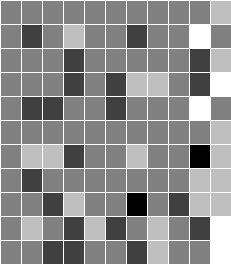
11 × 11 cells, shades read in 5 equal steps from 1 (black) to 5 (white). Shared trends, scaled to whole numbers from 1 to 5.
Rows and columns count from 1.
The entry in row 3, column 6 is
3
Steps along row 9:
same down up down same down up down up same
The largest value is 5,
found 5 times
